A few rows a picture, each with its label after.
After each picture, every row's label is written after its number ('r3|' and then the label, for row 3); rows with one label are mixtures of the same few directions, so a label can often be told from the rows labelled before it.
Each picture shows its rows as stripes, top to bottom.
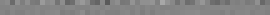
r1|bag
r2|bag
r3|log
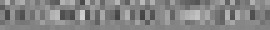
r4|log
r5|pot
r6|log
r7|log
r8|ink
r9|pot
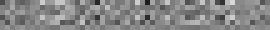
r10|ink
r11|bag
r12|log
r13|ink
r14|log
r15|log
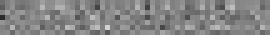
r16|ink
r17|ink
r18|log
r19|pot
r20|ink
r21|bag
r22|bag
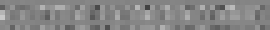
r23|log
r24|ink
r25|pot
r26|pot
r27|pot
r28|bag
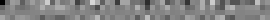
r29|pot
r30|ink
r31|ink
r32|ink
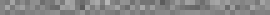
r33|bag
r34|log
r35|log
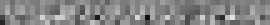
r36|bag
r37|log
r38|log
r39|ink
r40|pot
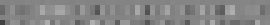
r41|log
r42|ink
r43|ink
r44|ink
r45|pot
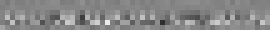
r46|log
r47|ink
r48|log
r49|log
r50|bag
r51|pot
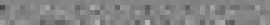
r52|log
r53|pot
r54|ink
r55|bag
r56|ink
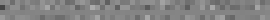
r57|bag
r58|pot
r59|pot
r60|ink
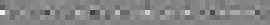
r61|ink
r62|pot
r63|pot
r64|bag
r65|bag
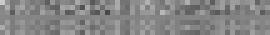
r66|pot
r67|log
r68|bag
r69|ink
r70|log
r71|pot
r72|log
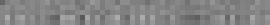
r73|pot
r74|log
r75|bag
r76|log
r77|log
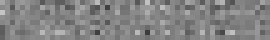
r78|ink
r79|bag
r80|pot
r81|ink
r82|bag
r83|pot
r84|ink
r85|pot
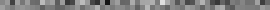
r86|bag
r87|ink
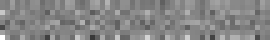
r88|bag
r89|bag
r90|pot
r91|ink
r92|log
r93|pot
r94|pot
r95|pot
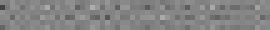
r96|bag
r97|pot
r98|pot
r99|bag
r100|bag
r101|pot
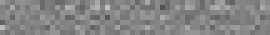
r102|ink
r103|bag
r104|log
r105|bag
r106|pot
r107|pot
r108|log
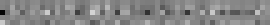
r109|bag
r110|bag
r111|pot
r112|bag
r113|pot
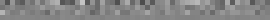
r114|log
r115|ink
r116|pot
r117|log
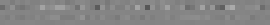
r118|bag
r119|ink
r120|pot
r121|log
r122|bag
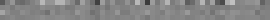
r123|ink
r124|bag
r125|pot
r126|ink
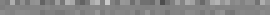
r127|bag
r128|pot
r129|ink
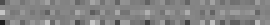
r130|pot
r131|pot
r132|pot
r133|ink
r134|pot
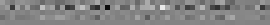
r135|ink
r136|bag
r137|bag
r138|ink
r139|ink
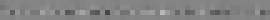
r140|pot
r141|pot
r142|bag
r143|bag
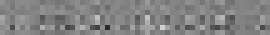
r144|ink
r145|bag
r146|ink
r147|ink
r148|ink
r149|bag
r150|ink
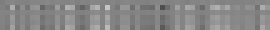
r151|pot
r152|bag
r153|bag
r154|bag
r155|bag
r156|bag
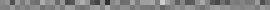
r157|bag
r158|bag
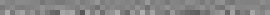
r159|ink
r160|ink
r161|log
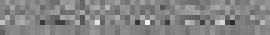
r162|log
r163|bag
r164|log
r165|log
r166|ink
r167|pot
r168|pot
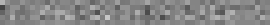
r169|pot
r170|pot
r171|ink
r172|bag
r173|ink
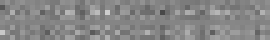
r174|log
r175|pot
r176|bag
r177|log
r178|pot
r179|bag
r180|pot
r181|bag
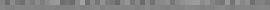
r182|log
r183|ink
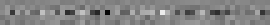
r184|log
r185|log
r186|bag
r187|ink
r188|log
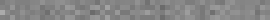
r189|ink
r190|bag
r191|pot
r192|bag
